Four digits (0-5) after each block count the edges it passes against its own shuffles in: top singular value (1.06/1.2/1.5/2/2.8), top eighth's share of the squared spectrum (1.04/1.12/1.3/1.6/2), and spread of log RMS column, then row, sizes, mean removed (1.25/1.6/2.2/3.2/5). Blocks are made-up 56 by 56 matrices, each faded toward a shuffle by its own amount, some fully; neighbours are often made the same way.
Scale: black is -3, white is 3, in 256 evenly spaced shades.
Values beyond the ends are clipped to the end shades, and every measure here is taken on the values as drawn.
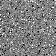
2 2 0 1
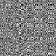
4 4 3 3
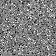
0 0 0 0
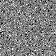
1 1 0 0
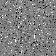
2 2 1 0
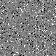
2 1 0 0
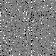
3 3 2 0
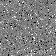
0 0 0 0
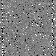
3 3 2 0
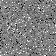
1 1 0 0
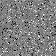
1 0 0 0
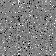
3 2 1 0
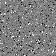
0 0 0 0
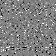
3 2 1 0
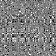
4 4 2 2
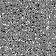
2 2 0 0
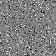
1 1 0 0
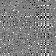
4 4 3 2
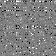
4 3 1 2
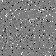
3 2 0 1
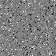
1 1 0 0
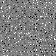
3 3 1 1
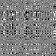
4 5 3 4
